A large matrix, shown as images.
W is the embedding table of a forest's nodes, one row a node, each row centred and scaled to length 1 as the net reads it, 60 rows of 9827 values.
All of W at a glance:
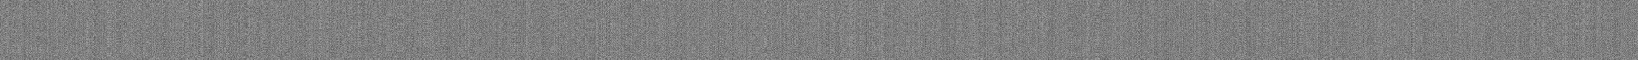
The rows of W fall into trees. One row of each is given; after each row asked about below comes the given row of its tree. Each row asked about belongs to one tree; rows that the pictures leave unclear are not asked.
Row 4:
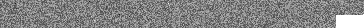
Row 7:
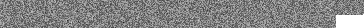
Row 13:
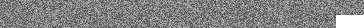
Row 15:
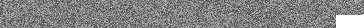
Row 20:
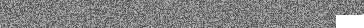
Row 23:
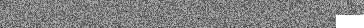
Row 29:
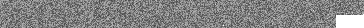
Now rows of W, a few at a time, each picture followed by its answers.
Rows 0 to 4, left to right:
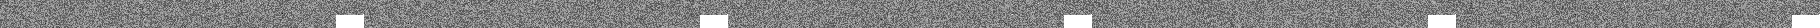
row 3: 4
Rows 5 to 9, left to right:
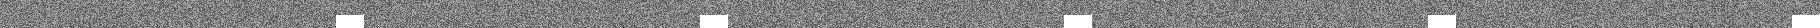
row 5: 13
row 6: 23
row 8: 29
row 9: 4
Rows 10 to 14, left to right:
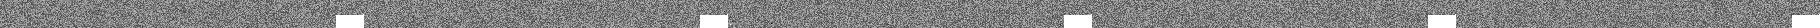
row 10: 20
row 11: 7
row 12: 20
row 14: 29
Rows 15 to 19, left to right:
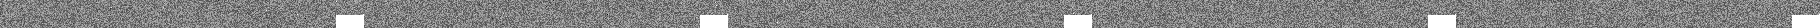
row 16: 7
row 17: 23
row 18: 15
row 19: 4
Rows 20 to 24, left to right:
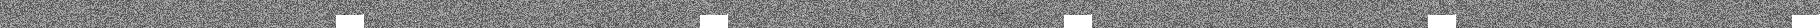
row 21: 4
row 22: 20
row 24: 23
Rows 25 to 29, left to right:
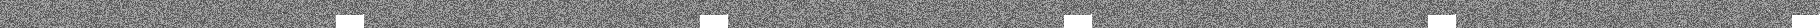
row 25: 20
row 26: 20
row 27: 7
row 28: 20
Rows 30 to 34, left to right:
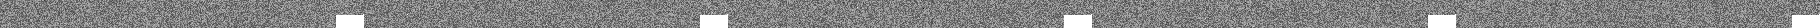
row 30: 4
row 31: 23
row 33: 13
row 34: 29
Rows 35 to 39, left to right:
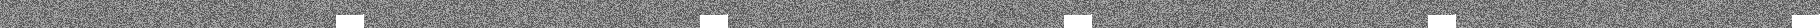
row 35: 13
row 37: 4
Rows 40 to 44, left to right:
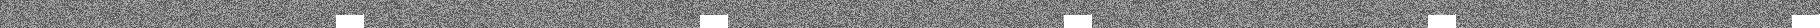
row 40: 4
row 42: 20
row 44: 20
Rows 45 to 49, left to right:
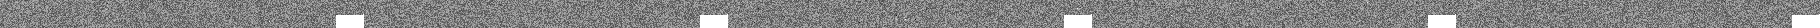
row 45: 29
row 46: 20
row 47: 15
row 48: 13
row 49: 15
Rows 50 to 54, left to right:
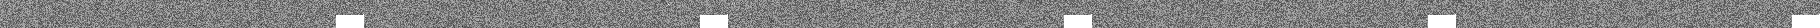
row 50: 29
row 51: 23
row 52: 15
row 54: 4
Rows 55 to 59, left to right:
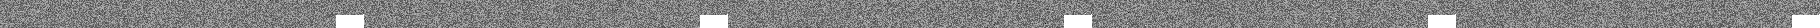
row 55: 20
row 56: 7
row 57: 13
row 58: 4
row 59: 4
